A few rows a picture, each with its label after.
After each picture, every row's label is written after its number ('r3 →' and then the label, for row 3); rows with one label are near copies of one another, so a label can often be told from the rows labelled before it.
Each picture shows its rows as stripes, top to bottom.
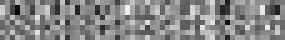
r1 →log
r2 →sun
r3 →sun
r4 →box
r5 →log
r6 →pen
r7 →box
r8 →log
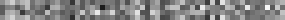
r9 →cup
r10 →pen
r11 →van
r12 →cup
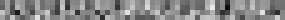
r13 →log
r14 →log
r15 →sun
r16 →box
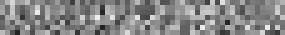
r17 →cup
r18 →box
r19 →box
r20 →van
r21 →log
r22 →pen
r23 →sun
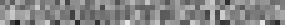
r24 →log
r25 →box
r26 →cup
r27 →cup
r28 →sun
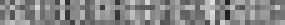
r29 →log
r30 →box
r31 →log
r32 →log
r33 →cup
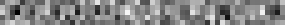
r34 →van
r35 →sun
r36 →sun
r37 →log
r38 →cup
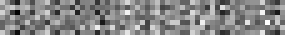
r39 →sun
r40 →cup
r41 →sun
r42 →box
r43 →pen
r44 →van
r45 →sun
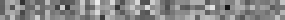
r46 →van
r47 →log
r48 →van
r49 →box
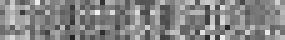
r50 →box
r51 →cup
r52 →van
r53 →cup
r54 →cup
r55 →log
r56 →pen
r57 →cup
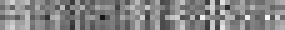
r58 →cup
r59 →log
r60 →cup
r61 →pen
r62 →cup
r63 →cup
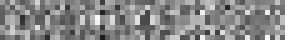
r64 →box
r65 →log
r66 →pen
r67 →van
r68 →van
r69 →box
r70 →cup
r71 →pen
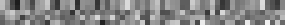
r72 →sun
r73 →sun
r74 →cup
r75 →van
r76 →pen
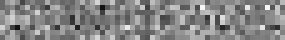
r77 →van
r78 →pen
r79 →box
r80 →cup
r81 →cup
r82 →sun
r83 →box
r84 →van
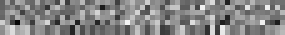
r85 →log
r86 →pen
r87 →van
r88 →log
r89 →sun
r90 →cup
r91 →cup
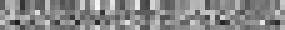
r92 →van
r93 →van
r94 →box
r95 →cup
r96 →sun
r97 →van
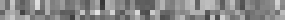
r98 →box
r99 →box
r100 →van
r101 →cup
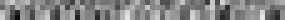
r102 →cup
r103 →log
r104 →sun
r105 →sun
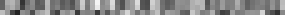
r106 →van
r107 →van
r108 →sun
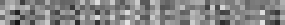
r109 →van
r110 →cup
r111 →sun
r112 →van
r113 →sun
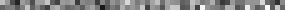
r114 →sun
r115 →pen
